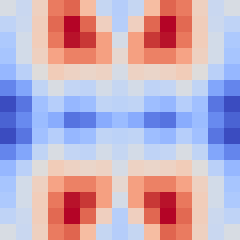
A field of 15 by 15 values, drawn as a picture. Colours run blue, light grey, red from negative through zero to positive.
Grain: blotchy. Mirror symmetry: left to right and top to bottom. Odd rows or columns: none. Lone odd cells: none.
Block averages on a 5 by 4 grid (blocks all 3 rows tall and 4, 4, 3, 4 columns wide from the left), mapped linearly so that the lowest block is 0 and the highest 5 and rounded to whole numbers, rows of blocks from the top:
3453
2332
0110
2332
3453
